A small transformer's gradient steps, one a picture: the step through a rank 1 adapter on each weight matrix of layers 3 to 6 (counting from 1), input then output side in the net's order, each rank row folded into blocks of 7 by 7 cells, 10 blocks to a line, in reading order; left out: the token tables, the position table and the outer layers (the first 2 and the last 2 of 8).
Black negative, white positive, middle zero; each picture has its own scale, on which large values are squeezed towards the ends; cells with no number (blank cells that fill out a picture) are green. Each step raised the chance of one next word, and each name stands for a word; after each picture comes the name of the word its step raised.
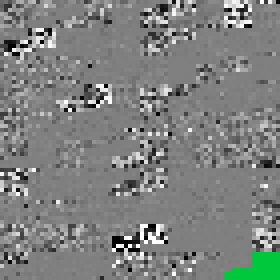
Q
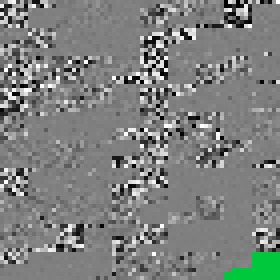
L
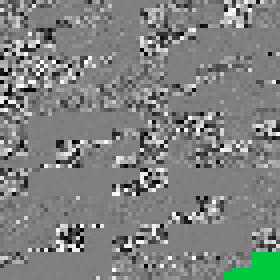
L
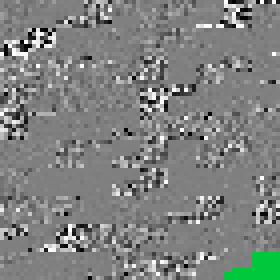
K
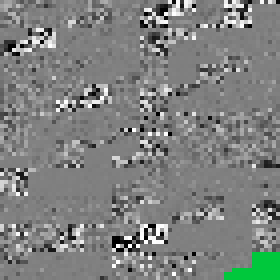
Q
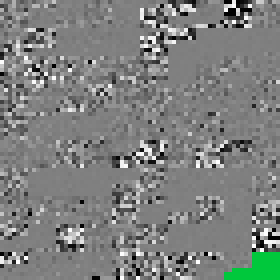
Q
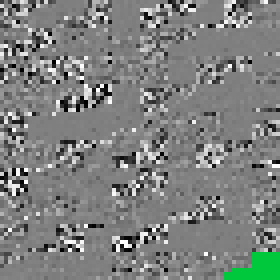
Q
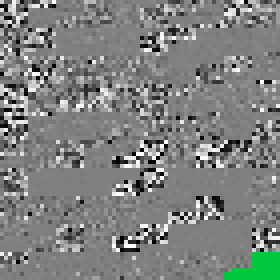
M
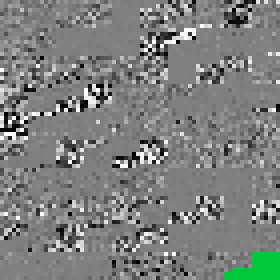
Q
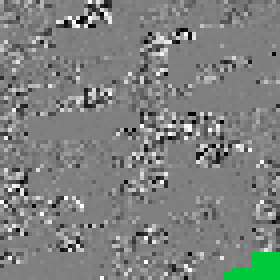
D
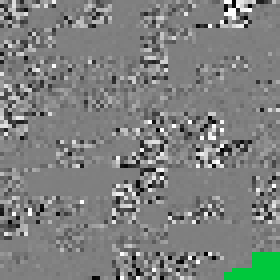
D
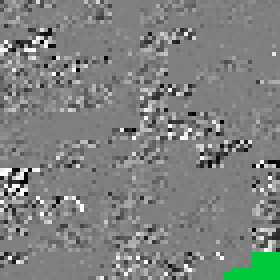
D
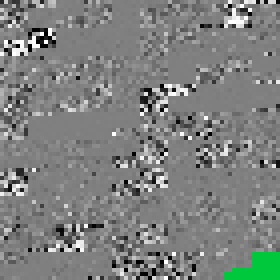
K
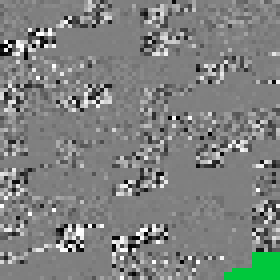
K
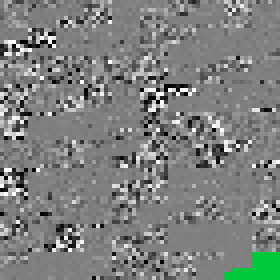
K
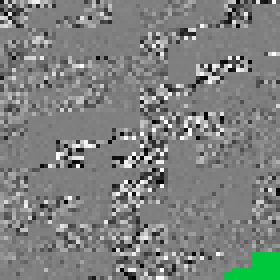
D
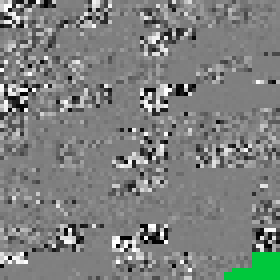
M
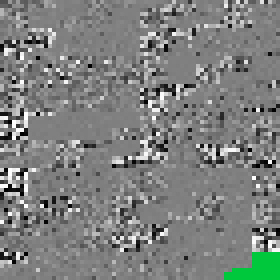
M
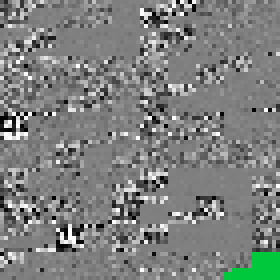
M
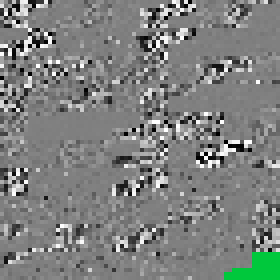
K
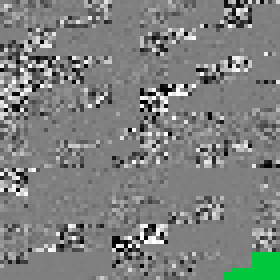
L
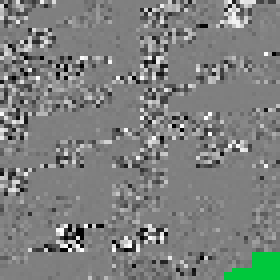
L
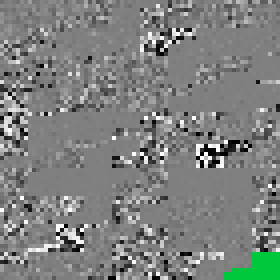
D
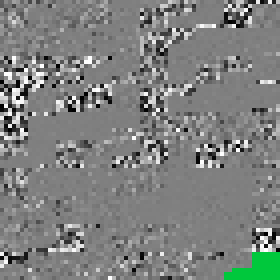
L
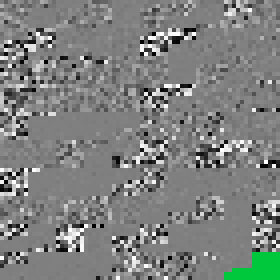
K
